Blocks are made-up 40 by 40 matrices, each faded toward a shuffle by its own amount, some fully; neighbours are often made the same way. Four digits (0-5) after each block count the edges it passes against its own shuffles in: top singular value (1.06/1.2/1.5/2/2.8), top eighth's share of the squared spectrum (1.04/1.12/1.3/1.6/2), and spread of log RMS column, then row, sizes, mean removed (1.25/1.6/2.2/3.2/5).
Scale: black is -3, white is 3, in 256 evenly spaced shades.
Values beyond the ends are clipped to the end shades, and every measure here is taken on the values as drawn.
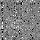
3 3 2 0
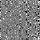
3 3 3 0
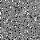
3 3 2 0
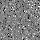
0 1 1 0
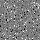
1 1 0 0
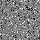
1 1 0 0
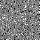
1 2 1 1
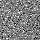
0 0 0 0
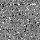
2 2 0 1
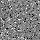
0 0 0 0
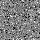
0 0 0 1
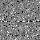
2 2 0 1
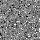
1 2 0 0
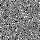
0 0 0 0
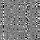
4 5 3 2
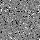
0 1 0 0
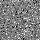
0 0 0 0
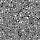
1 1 0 0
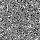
1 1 0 0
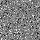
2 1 0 0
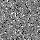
1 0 0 0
